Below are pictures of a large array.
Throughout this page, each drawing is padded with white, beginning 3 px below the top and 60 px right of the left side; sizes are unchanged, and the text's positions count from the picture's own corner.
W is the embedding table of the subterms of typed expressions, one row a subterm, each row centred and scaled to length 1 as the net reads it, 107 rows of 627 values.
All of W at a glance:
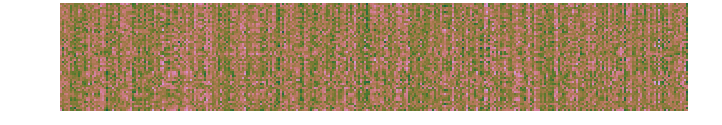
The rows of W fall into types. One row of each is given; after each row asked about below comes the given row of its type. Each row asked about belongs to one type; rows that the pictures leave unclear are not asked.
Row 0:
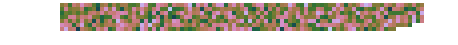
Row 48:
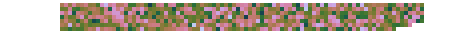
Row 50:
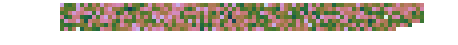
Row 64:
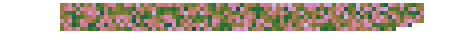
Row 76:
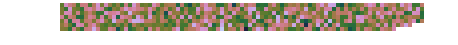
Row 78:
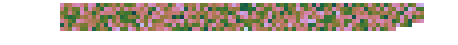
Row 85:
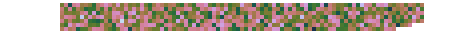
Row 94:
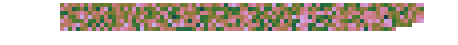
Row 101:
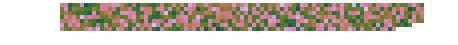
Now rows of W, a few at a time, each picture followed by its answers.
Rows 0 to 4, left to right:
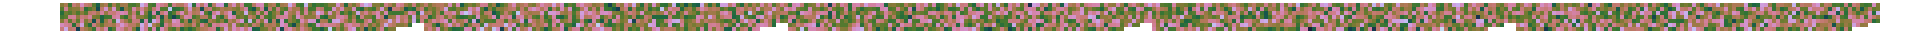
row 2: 94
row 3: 101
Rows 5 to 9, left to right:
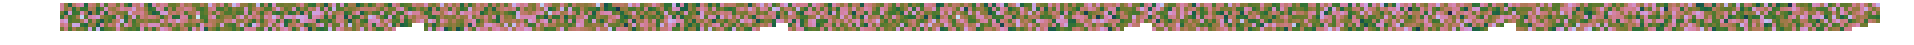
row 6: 50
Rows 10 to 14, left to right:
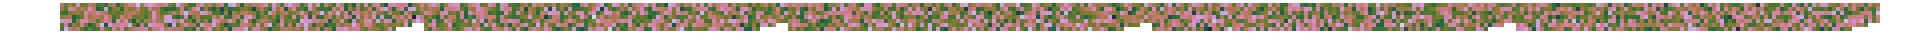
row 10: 64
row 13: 85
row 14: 0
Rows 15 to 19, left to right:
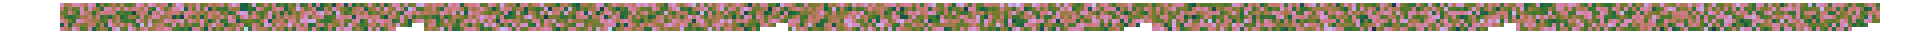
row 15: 78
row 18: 0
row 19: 101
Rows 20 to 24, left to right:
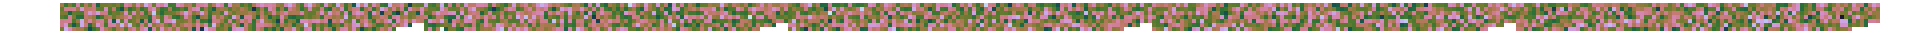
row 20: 64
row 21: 50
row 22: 0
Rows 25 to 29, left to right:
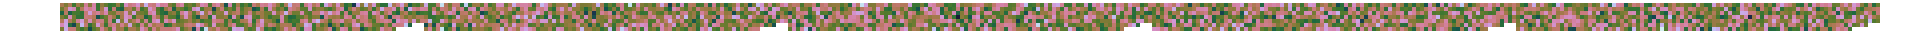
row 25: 64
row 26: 78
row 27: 76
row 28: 0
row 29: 0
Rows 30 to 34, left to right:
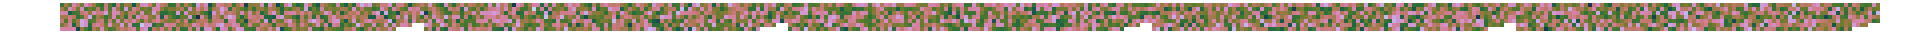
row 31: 76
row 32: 64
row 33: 94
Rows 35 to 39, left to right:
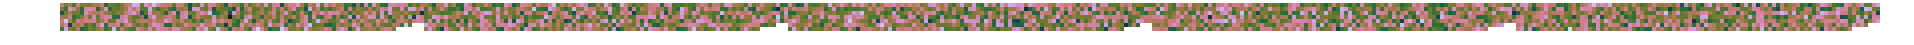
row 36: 0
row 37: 64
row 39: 94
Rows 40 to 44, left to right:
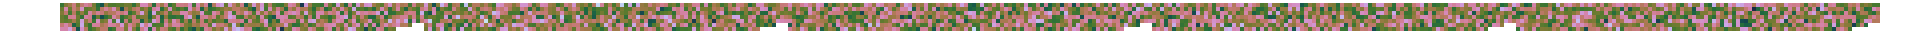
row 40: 0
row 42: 78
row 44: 64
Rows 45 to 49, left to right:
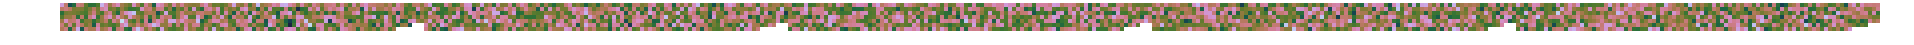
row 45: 101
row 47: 64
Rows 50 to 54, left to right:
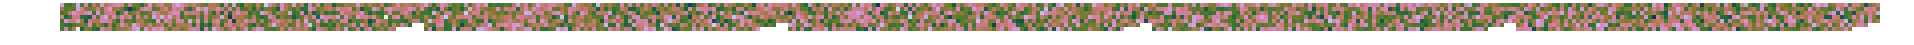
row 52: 76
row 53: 64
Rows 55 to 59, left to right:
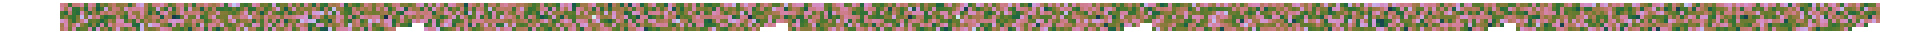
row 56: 85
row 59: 64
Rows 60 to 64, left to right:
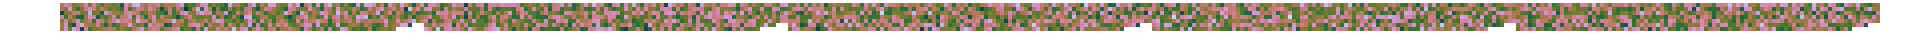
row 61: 94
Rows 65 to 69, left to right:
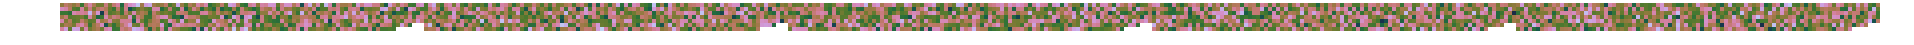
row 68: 101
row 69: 76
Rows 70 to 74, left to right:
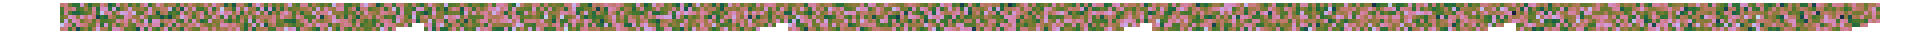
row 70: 101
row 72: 0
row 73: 78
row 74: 85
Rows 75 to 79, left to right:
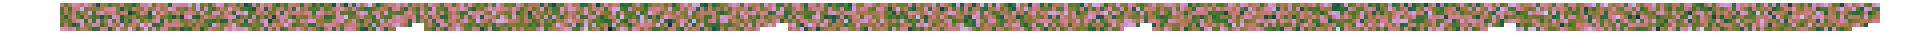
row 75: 0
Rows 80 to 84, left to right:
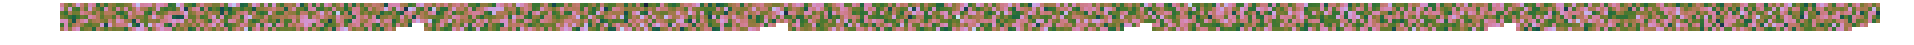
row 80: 78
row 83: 76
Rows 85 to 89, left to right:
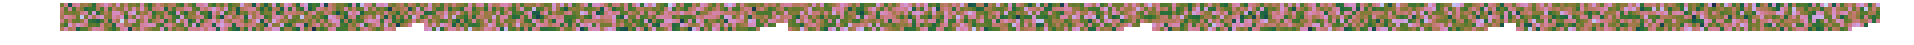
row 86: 94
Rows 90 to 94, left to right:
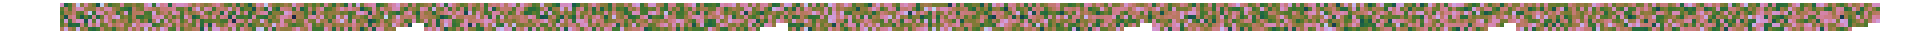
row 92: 50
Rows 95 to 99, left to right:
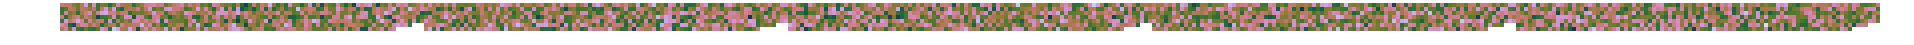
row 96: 94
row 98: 78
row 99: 85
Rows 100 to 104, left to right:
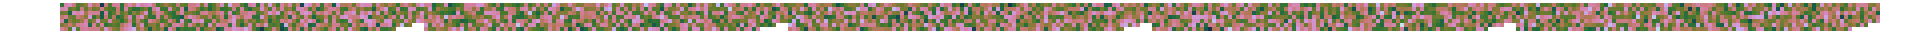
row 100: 94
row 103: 85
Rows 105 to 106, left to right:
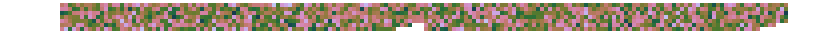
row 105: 94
